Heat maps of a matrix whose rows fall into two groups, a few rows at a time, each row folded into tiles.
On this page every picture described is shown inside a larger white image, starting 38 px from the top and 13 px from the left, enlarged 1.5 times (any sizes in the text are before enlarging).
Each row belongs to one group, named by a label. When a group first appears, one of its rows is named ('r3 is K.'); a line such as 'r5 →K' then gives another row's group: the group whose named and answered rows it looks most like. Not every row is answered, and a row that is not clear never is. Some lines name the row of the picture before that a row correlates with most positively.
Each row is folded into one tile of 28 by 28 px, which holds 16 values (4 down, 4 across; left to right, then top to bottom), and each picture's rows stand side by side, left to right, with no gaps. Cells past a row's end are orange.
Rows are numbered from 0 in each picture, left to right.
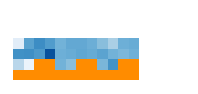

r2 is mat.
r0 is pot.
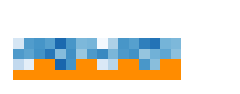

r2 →pot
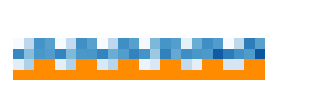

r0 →pot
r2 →pot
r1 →pot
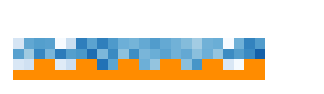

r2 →mat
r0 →pot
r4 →mat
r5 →pot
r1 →pot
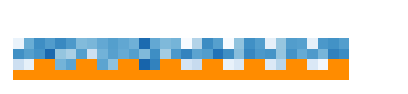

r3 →mat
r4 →pot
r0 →pot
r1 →mat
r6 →pot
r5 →pot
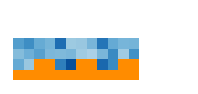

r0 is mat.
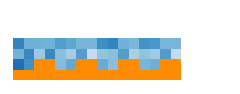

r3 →mat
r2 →mat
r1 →mat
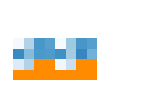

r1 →pot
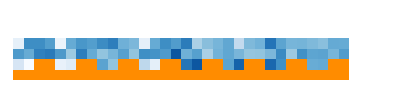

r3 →pot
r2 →mat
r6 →mat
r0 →pot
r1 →pot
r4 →mat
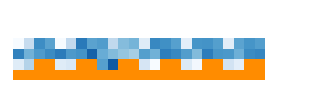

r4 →pot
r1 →pot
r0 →pot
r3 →pot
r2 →mat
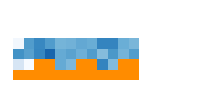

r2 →mat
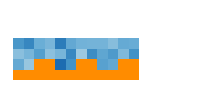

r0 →mat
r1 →mat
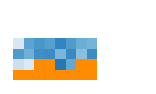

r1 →mat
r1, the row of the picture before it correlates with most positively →1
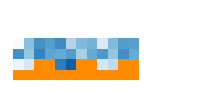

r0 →pot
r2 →pot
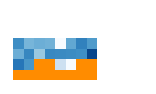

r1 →pot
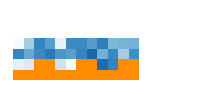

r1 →pot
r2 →mat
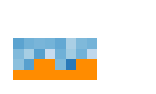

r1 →mat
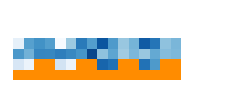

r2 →mat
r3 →mat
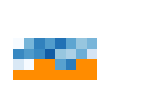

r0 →pot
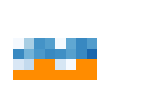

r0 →pot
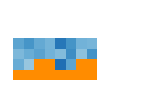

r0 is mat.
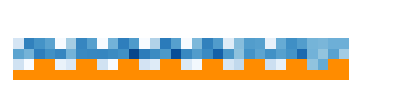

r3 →pot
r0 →pot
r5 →pot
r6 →pot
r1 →pot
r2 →pot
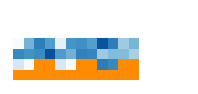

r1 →pot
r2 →mat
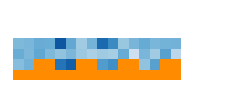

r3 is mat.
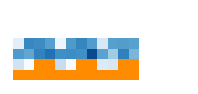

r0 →pot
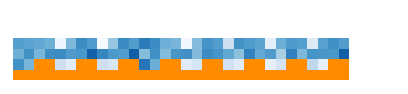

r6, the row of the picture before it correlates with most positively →2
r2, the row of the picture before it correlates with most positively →1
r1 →pot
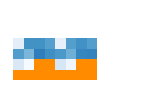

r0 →pot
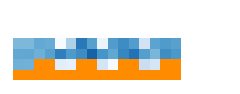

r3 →pot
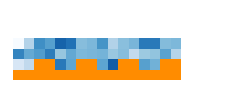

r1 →mat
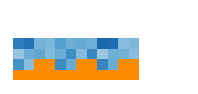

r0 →mat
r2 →mat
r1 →mat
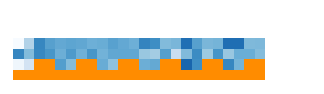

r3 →mat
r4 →mat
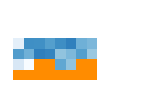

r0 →pot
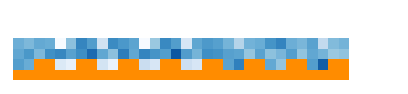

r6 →mat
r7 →mat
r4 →pot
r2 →pot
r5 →mat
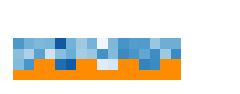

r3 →mat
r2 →pot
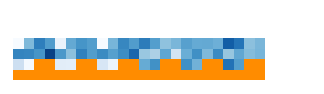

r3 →mat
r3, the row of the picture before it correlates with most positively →0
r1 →pot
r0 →pot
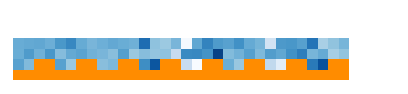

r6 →pot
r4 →pot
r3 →mat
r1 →mat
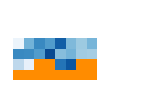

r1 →mat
